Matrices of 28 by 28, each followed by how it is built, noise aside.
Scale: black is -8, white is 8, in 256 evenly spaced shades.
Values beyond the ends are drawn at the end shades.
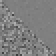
lower triangular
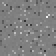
sparse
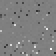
sparse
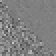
lower triangular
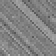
Toeplitz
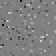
sparse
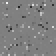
sparse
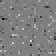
sparse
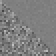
lower triangular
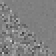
lower triangular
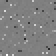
sparse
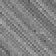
Toeplitz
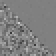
lower triangular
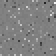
sparse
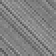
Toeplitz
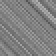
Toeplitz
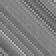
Toeplitz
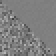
lower triangular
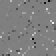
sparse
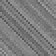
Toeplitz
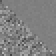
lower triangular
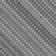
Toeplitz
